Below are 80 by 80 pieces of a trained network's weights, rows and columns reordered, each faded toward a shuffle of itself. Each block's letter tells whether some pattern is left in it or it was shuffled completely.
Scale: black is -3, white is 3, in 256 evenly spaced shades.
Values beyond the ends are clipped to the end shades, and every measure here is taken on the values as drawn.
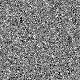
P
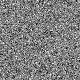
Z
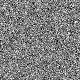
P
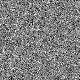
Z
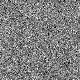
Z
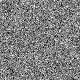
Z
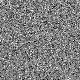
Z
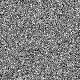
Z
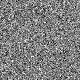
Z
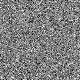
P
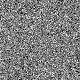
Z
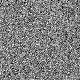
P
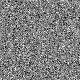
Z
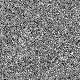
Z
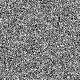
Z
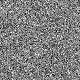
Z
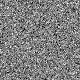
Z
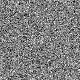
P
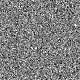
P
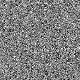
P
